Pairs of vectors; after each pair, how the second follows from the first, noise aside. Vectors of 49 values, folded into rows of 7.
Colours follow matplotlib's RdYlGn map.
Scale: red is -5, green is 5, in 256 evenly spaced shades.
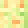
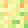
sign-scrambled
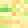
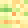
copied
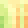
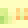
partly zeroed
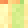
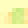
partly zeroed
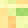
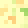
partly zeroed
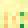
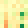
copied
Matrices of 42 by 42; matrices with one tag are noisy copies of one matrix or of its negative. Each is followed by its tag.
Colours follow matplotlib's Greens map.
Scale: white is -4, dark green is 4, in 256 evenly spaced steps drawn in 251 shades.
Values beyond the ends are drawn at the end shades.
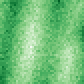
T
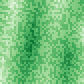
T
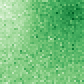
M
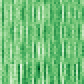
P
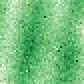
T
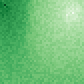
M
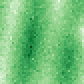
T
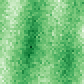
T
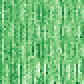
P
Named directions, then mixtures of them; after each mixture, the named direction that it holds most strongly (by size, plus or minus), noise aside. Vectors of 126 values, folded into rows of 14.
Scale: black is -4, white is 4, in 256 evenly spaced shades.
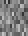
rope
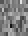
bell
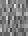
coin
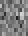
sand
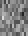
rope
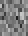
sand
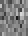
sand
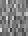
coin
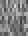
coin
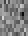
rope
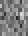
sand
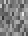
rope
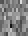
bell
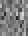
sand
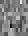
bell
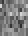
sand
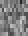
bell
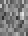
sand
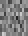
sand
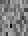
bell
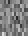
rope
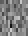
bell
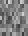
rope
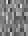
coin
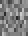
sand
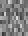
sand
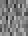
coin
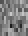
bell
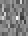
sand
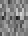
sand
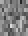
bell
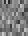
rope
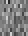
coin
